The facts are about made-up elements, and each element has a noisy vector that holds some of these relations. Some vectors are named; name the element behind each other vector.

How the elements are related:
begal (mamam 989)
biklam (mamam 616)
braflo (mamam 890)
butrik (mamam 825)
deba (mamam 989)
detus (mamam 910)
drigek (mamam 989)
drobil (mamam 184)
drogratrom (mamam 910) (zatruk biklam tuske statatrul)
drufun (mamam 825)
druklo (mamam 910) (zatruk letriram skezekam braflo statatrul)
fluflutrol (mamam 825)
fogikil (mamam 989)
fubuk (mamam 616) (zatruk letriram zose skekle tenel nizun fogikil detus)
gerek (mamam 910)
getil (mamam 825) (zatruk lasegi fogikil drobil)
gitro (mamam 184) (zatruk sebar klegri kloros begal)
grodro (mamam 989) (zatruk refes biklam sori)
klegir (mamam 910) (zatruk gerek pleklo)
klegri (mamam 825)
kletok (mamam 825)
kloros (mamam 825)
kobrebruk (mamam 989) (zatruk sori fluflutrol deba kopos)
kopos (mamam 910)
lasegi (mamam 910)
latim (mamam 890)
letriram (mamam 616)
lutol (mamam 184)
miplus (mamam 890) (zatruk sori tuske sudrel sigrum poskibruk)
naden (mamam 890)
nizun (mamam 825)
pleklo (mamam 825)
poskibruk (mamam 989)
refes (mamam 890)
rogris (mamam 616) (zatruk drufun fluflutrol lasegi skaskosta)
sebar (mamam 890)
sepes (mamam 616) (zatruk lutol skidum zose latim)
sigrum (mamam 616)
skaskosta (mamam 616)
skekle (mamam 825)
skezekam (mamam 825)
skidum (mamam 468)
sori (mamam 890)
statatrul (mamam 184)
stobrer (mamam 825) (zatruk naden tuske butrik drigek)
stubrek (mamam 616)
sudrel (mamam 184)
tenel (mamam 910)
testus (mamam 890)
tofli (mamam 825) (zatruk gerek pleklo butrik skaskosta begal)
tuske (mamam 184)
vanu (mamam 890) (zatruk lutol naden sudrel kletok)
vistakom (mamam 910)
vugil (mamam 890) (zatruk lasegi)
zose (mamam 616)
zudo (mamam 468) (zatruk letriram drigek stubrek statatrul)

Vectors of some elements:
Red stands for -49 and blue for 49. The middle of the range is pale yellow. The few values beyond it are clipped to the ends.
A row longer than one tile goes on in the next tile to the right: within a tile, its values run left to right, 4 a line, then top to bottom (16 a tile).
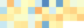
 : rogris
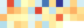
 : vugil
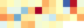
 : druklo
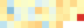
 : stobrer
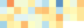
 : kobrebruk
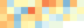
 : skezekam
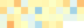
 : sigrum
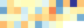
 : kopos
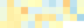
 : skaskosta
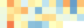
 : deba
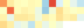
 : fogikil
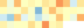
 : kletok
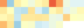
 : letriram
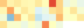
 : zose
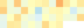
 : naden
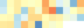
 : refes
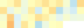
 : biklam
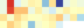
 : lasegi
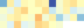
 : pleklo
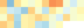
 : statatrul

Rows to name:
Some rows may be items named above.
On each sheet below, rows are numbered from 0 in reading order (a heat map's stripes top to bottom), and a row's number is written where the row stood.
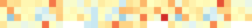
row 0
zose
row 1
vanu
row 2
zose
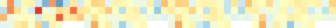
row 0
getil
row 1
sori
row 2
sori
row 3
biklam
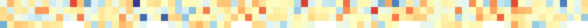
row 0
miplus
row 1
begal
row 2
zudo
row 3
fogikil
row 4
getil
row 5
fubuk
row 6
fluflutrol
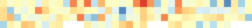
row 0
drogratrom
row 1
lutol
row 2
drufun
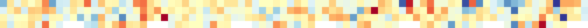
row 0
butrik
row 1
sepes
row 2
sudrel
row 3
grodro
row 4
druklo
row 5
drobil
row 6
gitro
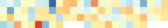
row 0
klegir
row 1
kobrebruk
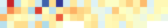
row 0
vugil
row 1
drigek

